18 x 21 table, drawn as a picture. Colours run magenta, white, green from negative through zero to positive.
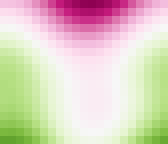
The top middle is the ninth with the lowest average. Values rise toward the bottom. The bottom left is the ninth with the highest average. There are no lone odd cells.
